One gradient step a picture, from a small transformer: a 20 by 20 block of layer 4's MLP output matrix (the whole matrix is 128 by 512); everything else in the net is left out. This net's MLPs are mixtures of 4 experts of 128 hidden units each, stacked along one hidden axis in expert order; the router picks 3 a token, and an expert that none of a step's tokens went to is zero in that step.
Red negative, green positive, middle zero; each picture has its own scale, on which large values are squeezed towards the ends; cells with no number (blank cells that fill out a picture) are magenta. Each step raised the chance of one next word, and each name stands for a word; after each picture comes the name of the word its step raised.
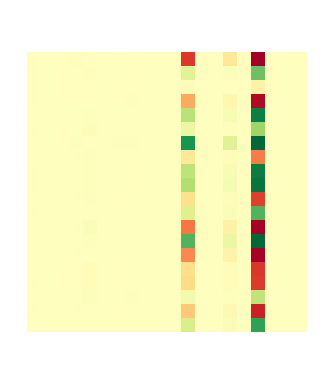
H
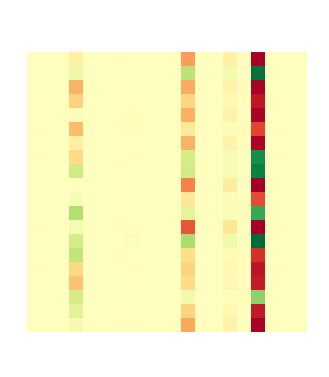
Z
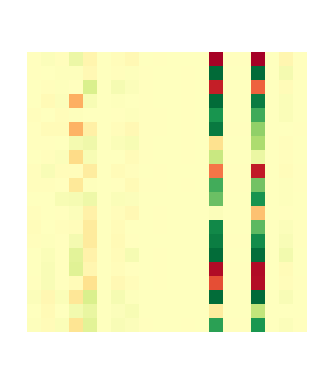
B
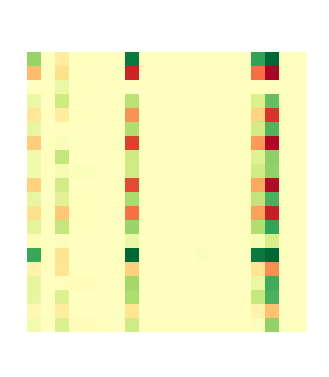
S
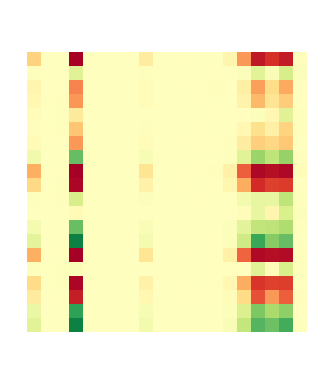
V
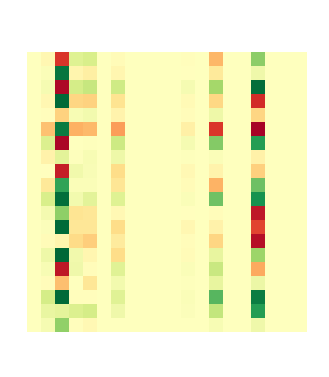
B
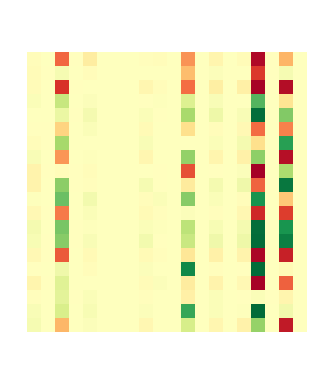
V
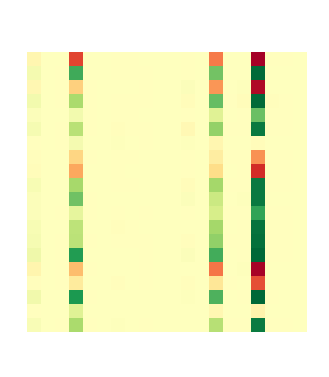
B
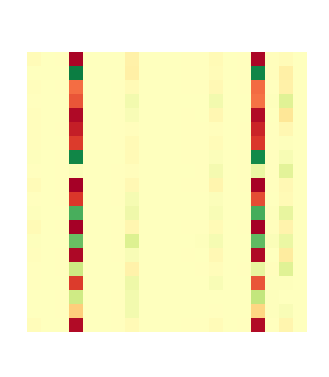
Z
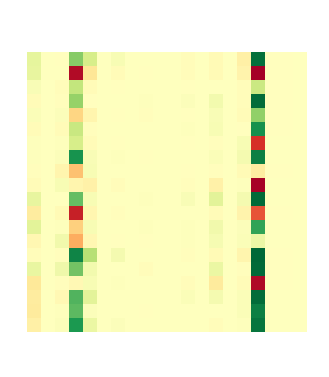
S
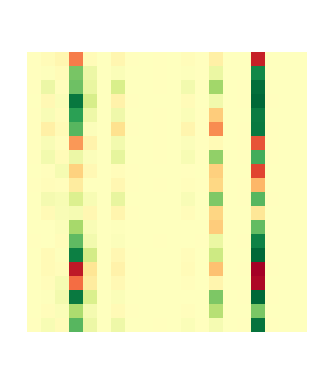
B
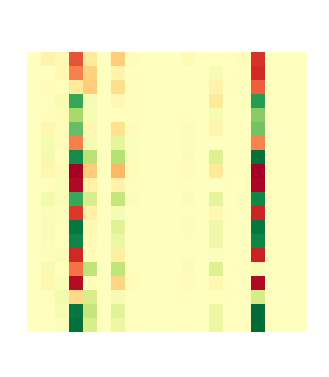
V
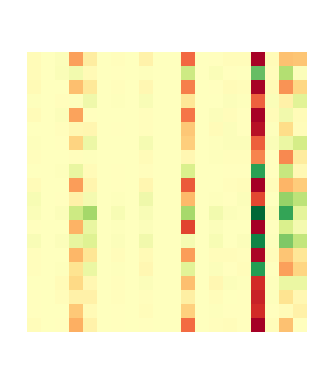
Z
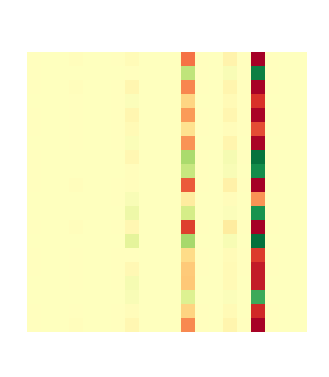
Z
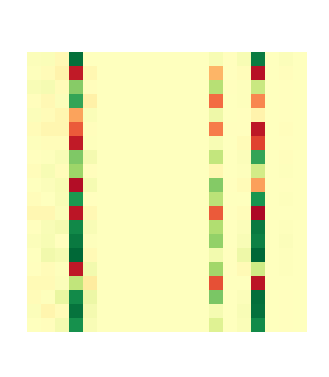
S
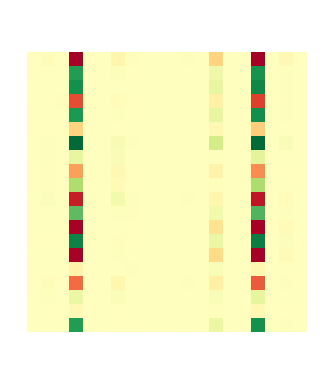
H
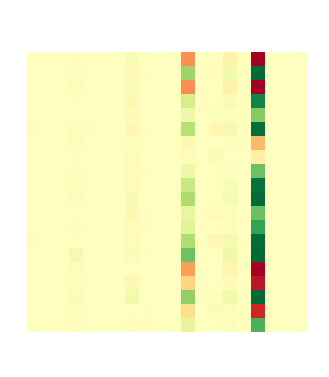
B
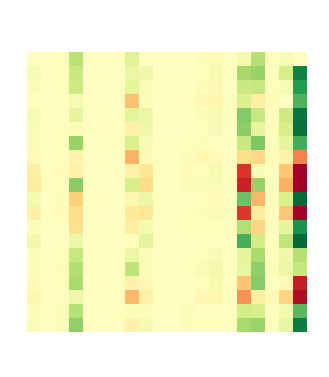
V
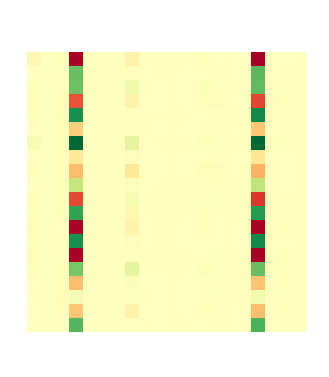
H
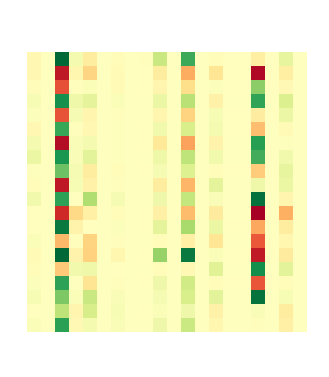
S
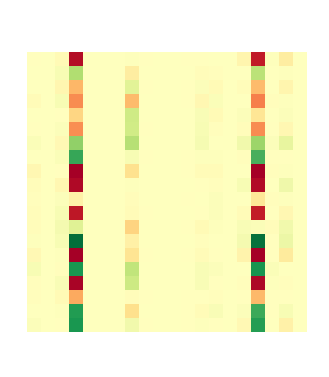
V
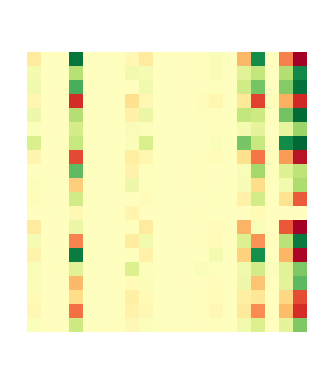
H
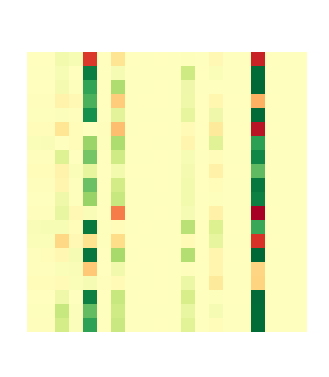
B
